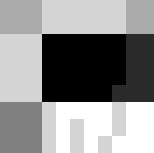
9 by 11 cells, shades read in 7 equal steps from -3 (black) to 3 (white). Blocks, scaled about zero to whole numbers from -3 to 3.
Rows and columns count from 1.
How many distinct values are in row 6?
3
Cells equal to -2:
9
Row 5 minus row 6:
0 0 0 0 0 0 0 0 -1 0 0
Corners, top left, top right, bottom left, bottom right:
1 1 0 3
